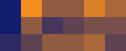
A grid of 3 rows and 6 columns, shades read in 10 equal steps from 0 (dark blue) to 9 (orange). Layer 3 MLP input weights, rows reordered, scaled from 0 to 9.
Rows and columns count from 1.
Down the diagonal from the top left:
0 5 5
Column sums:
1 17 12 13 18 13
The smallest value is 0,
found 2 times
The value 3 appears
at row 2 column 4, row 3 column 2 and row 3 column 6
